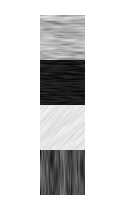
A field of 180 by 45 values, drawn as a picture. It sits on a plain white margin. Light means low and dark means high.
It is made of 4 by 1 panels. Panel 1,1: low, streaked across. Panel 2,1: very high, streaked across, faint in contrast. Panel 3,1: very low, slanting up to the right, faint in contrast. Panel 4,1: high, streaked downward.
